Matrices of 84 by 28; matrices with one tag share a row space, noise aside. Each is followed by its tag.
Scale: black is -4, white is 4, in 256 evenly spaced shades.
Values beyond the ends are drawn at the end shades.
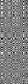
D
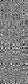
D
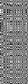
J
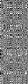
J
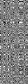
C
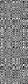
D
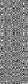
D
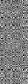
D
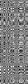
C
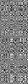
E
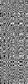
C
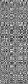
E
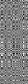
D
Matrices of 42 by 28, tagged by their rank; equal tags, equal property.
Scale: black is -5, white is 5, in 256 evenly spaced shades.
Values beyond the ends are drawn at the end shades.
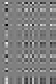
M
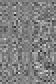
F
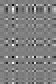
M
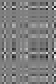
M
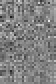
F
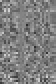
F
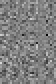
F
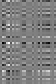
M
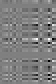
M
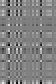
M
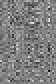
F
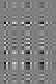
M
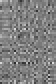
F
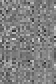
F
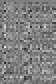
F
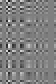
M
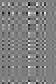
M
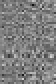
F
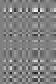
M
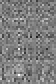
F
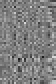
F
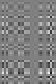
M
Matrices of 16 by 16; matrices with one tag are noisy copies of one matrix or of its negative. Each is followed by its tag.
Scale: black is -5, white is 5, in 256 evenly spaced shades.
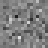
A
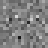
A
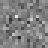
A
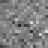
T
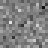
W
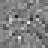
A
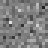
W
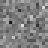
W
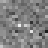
T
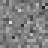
W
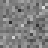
W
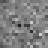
T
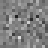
A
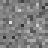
W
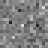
W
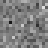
W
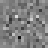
A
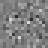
A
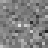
T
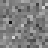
W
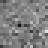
T
